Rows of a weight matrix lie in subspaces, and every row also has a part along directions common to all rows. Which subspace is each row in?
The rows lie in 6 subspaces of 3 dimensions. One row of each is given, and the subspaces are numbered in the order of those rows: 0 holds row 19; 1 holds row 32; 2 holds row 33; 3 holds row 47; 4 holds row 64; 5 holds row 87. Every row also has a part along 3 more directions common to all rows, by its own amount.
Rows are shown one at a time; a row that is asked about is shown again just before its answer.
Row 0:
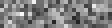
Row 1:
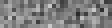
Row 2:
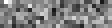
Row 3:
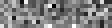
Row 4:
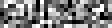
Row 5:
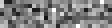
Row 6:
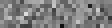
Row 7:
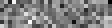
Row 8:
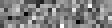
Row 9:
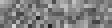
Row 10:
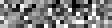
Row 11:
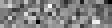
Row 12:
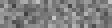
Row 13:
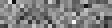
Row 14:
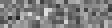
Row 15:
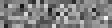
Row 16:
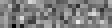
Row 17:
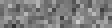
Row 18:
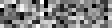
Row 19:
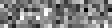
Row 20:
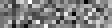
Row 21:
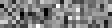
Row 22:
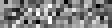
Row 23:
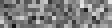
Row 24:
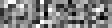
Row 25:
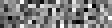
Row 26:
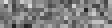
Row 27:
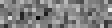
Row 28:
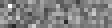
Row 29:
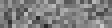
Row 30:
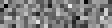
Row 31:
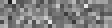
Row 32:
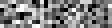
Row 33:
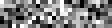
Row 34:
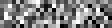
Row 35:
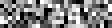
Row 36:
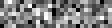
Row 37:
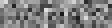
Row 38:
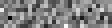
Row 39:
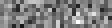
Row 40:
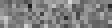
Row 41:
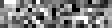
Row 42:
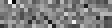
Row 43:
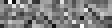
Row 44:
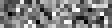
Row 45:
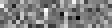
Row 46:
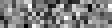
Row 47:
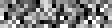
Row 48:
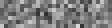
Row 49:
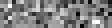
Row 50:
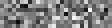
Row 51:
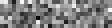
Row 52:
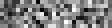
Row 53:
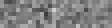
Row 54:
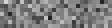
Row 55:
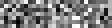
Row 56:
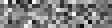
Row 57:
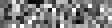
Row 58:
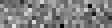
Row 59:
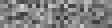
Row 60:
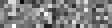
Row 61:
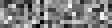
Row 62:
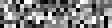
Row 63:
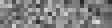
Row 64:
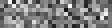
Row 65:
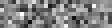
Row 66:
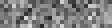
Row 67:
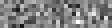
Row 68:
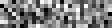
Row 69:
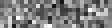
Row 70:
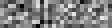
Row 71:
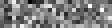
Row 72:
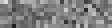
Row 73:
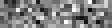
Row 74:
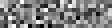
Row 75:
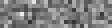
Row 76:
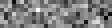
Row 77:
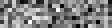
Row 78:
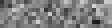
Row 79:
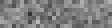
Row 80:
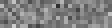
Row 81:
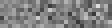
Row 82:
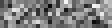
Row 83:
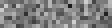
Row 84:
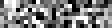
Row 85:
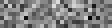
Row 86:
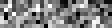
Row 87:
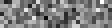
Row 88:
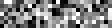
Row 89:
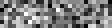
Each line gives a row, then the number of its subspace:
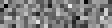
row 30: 4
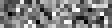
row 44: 5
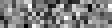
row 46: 1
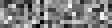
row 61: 1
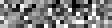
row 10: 3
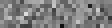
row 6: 3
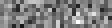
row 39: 3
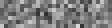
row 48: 5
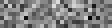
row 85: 3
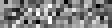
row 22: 2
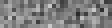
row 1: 2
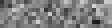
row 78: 2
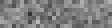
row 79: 2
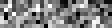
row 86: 2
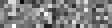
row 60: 5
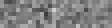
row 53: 5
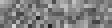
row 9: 0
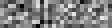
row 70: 1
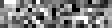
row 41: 5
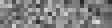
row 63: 2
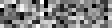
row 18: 1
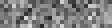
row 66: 3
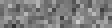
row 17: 3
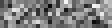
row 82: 2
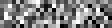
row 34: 3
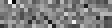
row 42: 4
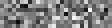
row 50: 4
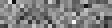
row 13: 4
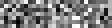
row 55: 4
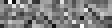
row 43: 4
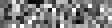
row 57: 3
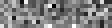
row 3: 2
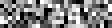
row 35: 0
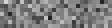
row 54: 5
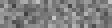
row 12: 4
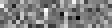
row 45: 0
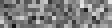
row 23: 2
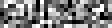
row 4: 1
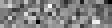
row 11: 2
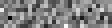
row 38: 1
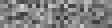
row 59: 1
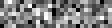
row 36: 5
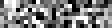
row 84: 5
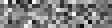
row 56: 4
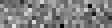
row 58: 3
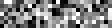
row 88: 5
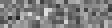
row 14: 0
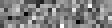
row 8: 3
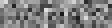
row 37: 0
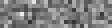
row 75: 1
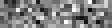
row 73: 5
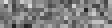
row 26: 1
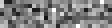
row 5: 5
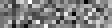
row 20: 4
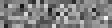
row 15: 1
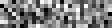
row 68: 0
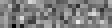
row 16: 3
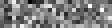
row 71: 3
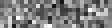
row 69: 2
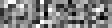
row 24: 1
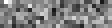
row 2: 5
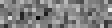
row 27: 0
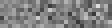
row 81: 0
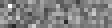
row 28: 0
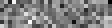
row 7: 4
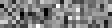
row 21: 0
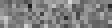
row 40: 1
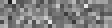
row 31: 4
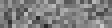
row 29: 2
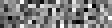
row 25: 3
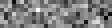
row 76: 2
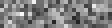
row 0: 1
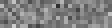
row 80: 0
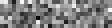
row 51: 0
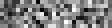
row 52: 5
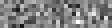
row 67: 3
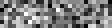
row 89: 4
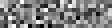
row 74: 0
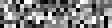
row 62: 5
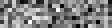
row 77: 4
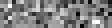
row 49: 2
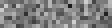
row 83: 4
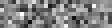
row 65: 1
